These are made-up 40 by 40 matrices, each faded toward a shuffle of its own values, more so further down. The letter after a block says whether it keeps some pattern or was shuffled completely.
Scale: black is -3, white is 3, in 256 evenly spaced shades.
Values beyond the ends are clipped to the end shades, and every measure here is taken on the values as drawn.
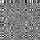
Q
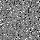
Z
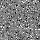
Z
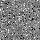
Z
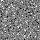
Z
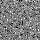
Z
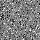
Z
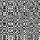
Q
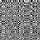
Q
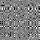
Q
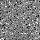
Z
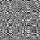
Q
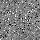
Z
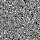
Z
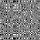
Q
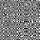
Q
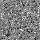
Z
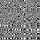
Q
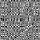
Q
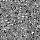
Z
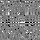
Q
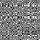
Q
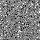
Z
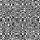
Q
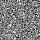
Z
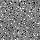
Z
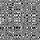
Q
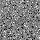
Z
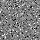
Z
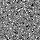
Z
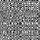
Q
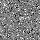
Z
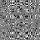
Q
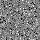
Z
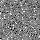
Z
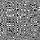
Q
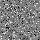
Z
